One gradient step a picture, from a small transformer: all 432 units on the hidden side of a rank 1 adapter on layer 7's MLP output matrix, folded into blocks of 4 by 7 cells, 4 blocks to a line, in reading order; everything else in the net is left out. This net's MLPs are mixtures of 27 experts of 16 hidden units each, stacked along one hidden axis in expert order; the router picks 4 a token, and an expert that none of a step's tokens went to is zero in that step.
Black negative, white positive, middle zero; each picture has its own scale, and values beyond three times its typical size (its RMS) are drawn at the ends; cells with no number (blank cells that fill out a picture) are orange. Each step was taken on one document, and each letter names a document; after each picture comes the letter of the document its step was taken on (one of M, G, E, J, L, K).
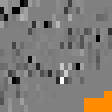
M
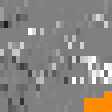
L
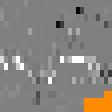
L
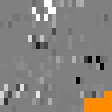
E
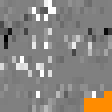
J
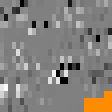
M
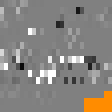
L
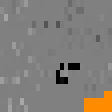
M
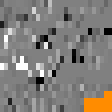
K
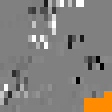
E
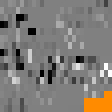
L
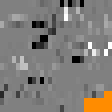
K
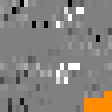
M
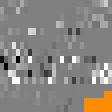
L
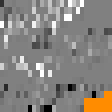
J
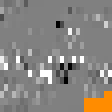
L
